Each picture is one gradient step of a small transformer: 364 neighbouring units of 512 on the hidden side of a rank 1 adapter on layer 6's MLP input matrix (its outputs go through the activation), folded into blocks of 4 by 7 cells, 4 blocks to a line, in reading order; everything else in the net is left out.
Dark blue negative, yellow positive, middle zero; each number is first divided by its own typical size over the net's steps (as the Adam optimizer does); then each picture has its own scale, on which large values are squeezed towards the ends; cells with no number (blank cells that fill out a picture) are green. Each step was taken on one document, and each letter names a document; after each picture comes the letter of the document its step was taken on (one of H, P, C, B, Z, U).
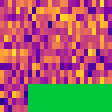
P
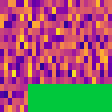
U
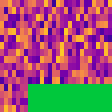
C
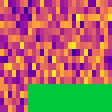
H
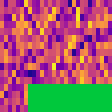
H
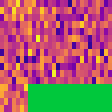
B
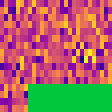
B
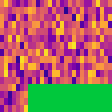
U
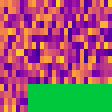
C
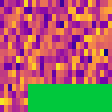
B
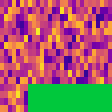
P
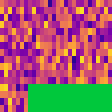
U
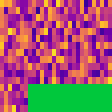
C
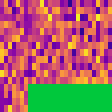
H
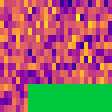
B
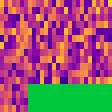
C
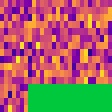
H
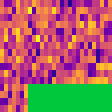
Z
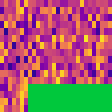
H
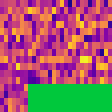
Z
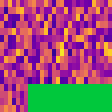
C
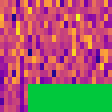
B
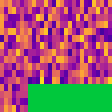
C
